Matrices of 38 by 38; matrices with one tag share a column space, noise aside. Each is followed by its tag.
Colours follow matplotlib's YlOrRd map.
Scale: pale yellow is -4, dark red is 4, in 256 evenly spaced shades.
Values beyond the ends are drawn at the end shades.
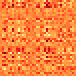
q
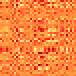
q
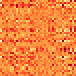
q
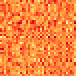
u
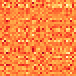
q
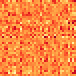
u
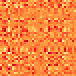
q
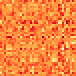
u
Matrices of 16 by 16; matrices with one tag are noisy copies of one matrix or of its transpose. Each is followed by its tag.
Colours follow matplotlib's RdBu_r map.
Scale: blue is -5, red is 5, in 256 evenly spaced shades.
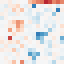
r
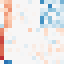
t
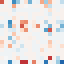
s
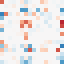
s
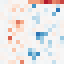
r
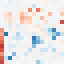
r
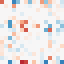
s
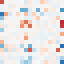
s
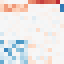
t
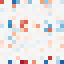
s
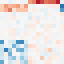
t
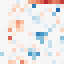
r
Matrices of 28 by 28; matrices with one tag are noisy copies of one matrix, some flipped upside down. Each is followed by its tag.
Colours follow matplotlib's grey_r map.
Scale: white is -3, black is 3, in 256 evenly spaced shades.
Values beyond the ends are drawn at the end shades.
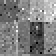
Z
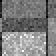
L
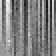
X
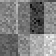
Z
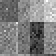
Z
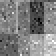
Z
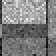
L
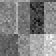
Z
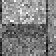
L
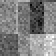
Z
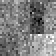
Z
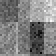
Z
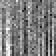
X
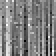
X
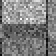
L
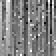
X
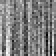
X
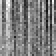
X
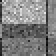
L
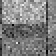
L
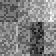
Z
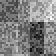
Z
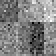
Z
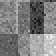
Z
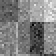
Z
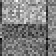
L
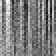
X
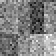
Z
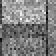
L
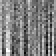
X
